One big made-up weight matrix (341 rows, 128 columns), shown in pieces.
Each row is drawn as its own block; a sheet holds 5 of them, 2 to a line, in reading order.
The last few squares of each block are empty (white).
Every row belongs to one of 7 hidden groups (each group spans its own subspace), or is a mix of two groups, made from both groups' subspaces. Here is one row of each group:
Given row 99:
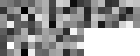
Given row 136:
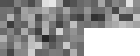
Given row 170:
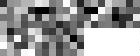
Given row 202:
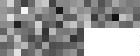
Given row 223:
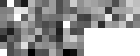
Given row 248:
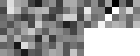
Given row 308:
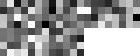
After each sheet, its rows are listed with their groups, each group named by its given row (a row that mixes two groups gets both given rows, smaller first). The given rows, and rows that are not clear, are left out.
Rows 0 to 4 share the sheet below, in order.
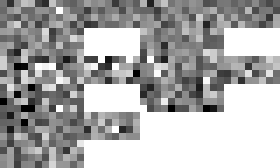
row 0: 202
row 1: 223
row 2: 170
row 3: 223
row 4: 202
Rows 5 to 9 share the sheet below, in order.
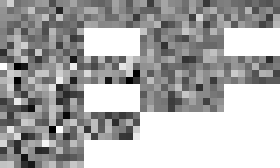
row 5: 136 and 202
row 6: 223
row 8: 136
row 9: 223
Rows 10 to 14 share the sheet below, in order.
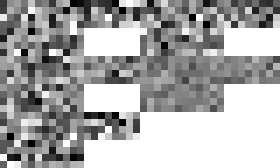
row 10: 99
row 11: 223
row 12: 136
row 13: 248
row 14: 99 and 308
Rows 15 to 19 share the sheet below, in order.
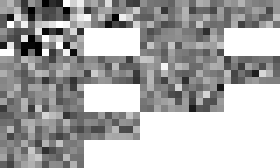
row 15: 136
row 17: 136
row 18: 202
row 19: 136
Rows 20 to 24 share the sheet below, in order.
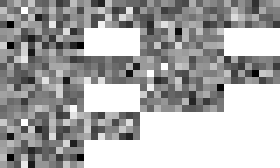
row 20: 99
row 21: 202
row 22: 223 and 248
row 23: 202
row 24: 99
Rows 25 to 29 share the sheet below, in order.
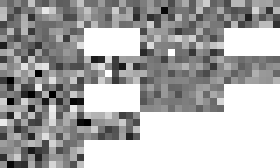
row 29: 308
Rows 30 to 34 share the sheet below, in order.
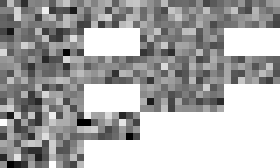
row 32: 136
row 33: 99
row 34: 308
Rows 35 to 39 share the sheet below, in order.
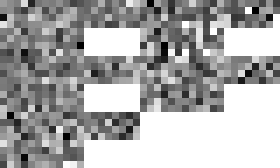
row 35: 170
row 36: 136 and 223
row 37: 136
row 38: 202 and 248
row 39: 223
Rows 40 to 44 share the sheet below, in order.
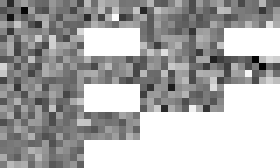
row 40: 202
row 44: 308
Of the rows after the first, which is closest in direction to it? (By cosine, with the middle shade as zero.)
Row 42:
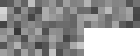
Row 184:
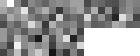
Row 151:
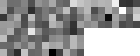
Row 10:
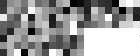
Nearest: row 151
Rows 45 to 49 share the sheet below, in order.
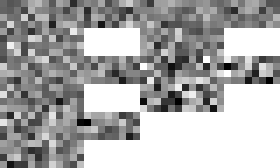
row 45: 99 and 248
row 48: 136 and 308
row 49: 308
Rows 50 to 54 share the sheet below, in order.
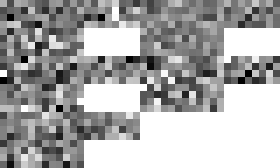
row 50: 202
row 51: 248
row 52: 170
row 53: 248
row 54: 136 and 223
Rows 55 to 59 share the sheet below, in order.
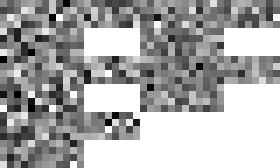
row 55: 223
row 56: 308
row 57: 202 and 223
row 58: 202
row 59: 248
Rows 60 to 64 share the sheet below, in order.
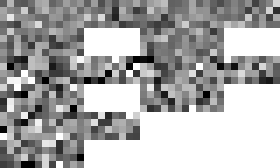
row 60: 202
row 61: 248
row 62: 248
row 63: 202 and 308
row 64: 170
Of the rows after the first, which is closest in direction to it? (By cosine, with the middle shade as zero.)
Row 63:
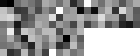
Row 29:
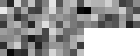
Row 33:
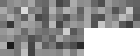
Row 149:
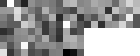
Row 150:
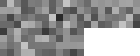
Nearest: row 29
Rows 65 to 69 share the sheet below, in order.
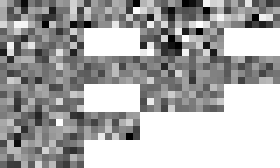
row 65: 248
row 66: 136
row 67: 202
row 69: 248 and 308
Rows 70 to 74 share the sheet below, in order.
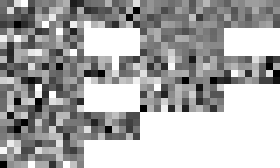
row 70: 223 and 248
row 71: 223
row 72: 202
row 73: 136 and 248
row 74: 223
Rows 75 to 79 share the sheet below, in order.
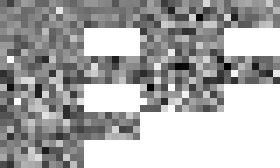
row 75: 202
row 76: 136 and 223
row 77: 202
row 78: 170 and 202
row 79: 136
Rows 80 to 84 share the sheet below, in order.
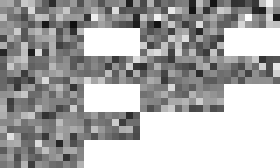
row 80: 136
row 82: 248
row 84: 136 and 202
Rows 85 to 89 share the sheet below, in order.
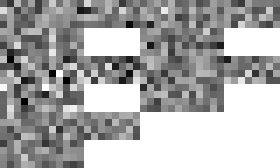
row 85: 308
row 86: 99
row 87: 223
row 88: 248
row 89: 223
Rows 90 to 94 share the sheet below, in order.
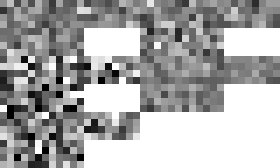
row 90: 308
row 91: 202
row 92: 223 and 308
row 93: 136 and 308
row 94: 202
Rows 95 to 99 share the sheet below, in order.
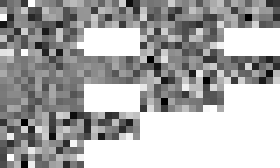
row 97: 136 and 202
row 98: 223
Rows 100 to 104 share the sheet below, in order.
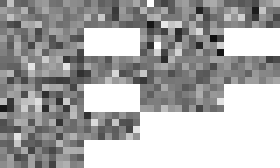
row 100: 202
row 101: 202
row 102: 136
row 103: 170
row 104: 308
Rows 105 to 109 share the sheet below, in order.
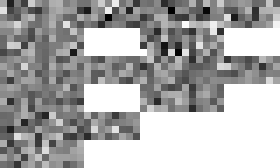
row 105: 248 and 308
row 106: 136
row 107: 99
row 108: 308
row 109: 202
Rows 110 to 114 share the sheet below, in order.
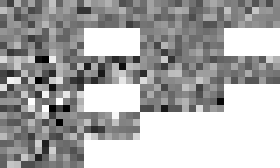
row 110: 308
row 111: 248
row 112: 202
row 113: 170
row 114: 202
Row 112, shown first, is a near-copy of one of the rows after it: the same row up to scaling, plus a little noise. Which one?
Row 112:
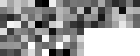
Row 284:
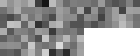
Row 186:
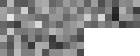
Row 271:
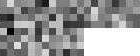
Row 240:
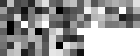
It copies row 284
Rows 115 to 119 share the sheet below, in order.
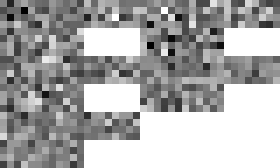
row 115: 202
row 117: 136
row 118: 136
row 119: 248
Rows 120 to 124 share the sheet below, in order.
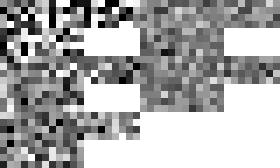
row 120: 99
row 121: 170
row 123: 248 and 308
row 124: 202
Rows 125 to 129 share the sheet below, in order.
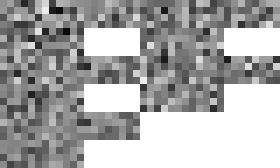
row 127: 308
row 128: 248
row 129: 308
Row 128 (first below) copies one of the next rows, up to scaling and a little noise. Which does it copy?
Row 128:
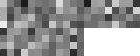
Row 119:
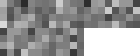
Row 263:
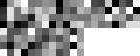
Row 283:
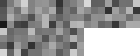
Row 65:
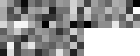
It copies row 119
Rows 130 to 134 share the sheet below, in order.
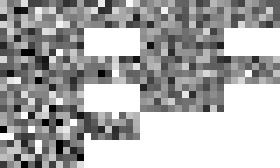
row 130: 170
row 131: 99
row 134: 170 and 202
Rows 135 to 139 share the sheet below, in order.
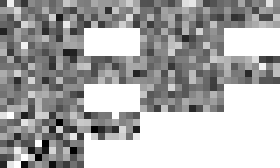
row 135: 223
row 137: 308
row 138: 99
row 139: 202
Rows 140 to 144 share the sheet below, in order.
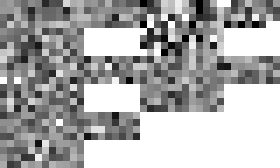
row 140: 136
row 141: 248
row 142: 223 and 248
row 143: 308
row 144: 202
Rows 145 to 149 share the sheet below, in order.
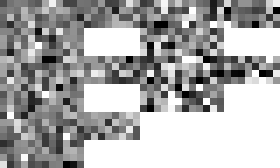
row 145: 136 and 202
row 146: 248
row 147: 136
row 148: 136
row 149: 223
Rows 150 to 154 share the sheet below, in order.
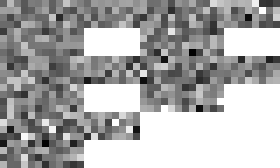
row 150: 223
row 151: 99
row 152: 248
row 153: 170
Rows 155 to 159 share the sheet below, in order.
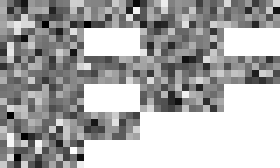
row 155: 248
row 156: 248
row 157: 308
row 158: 136
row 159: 202
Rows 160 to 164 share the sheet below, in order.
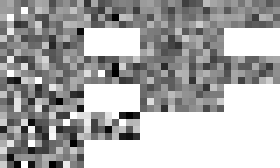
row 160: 202
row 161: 136
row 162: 202
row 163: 99
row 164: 99
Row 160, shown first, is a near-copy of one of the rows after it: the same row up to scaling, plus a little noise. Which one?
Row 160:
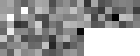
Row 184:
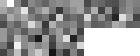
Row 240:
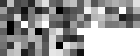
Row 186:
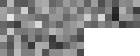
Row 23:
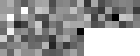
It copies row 23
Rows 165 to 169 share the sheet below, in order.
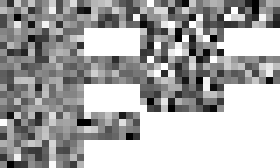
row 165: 308
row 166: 202
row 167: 202
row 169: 308
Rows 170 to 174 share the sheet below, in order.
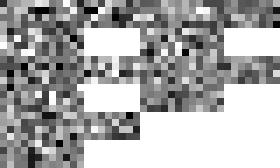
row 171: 136 and 202
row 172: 202
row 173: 308
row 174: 136
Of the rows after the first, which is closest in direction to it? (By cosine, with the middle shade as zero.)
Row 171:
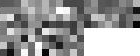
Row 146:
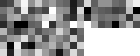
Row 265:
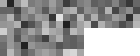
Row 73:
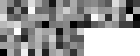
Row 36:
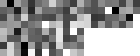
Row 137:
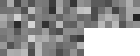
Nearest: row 73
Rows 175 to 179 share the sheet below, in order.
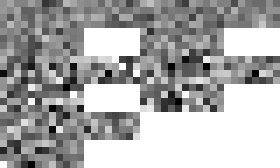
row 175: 136
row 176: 202
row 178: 136
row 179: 223
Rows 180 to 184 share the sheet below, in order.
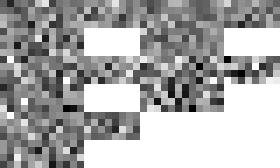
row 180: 202
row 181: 248
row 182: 223
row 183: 202 and 308
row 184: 202
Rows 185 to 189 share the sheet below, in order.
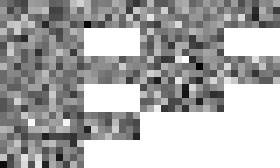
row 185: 248
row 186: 202
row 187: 202 and 308
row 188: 202
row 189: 136
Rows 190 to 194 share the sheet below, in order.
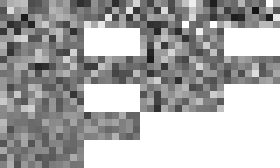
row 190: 248
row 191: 136 and 248
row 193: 202
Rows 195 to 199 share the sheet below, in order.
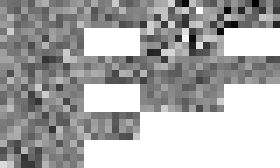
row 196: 202
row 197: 136
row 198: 170
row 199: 136 and 223
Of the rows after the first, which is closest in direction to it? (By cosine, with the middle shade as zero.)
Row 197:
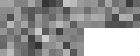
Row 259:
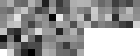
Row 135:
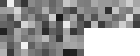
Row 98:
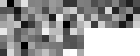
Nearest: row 259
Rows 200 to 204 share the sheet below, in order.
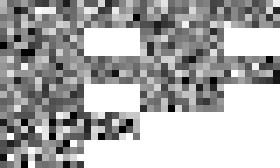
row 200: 170
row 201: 248
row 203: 136
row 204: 99
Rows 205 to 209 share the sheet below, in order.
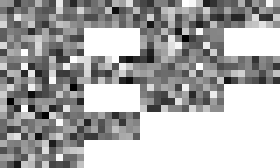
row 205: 248 and 308
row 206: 136
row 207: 99
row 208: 202
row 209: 202
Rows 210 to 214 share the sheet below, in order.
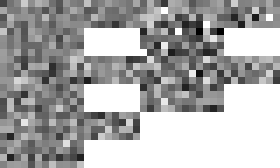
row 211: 202 and 223
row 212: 248
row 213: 223
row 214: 99
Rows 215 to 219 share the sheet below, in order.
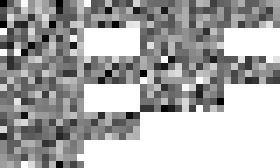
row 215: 248
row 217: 248
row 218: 170
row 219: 170
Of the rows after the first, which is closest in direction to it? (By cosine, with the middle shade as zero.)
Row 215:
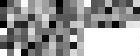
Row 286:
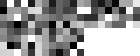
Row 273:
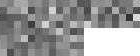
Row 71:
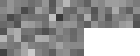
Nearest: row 286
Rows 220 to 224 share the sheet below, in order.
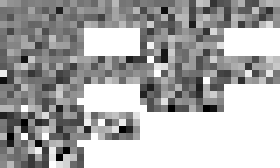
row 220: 202
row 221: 99
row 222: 170
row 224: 202
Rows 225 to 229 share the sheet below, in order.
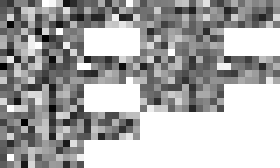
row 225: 136
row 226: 99 and 170
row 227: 308
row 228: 308
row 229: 99
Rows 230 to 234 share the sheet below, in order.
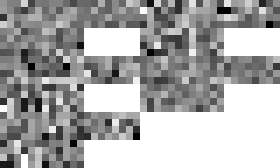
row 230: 170
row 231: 308
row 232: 136
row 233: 248
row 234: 136 and 223
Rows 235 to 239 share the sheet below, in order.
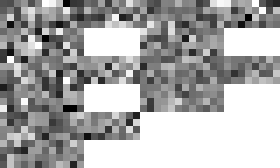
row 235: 136
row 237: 223
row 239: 248
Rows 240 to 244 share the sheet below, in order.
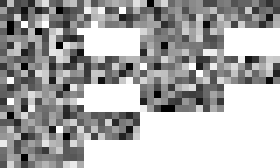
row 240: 202
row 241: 223
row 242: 99
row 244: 223
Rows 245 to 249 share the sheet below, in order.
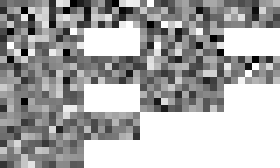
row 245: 99
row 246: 202
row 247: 223
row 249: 223
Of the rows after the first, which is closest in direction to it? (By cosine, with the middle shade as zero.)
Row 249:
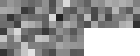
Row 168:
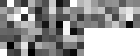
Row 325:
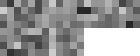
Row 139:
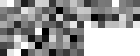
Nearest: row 139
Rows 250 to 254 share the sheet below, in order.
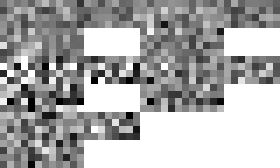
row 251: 202
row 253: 99
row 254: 136
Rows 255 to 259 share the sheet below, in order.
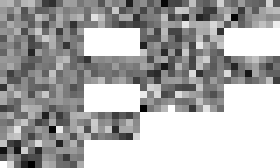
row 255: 136
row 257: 223 and 248
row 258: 223
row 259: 136 and 223
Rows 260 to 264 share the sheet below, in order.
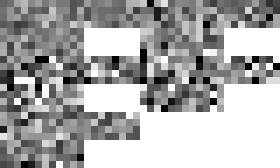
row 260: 248
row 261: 223
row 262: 202
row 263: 248
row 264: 170
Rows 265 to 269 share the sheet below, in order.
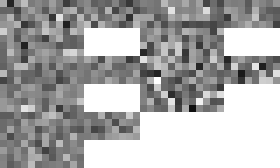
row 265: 223
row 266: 136
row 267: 170
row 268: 202 and 308
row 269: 136
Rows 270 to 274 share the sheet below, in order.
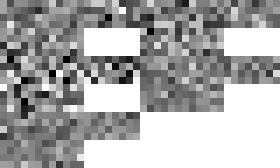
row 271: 202
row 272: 223
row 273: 248 and 308
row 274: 170
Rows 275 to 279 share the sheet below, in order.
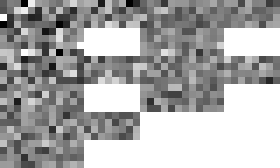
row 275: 170
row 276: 170
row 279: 223
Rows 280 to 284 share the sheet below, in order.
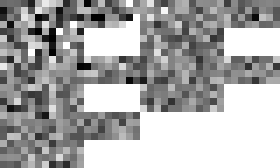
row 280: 136 and 308
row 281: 202
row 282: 308
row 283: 248
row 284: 202
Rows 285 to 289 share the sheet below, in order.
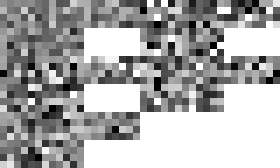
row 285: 99
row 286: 248 and 308
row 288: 308
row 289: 136
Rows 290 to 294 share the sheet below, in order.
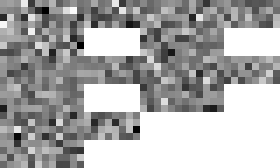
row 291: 223
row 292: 136 and 223
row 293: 223
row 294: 308
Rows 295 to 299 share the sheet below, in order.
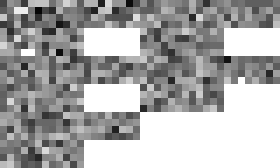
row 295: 170
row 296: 223
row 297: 99
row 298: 223 and 248
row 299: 136
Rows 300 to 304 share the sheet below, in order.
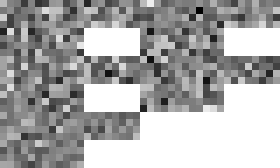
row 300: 170 and 248
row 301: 202
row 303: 223
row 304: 202 and 223
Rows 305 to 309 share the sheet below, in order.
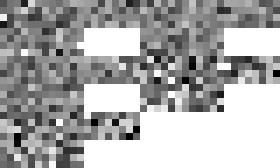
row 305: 170
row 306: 308
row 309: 308
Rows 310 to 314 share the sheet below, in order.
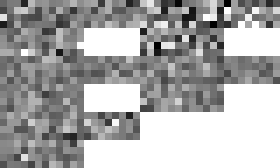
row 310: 170
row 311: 248
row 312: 136
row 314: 136 and 248
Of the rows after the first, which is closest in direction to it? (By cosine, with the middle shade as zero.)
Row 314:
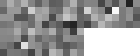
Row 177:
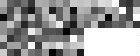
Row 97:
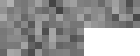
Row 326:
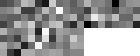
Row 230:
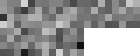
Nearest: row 97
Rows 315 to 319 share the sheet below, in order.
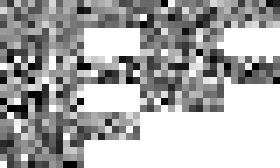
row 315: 308
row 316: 170
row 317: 308
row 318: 248
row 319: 223
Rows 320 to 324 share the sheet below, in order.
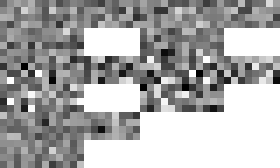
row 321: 170
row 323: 223
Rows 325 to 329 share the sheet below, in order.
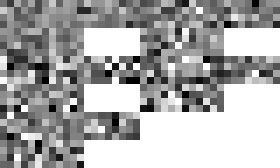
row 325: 308
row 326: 202
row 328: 136
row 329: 202
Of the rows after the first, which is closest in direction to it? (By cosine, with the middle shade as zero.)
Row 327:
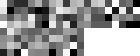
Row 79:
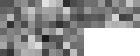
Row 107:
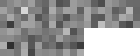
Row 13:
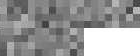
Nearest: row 13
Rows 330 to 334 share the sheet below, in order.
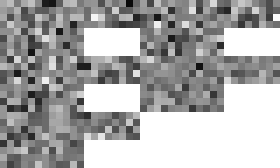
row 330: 136
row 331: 308
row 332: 308
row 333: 202
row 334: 248
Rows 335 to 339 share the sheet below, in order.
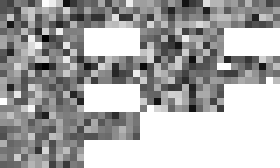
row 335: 136
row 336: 136
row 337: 170
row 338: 308
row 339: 202
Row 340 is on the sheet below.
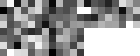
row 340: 308
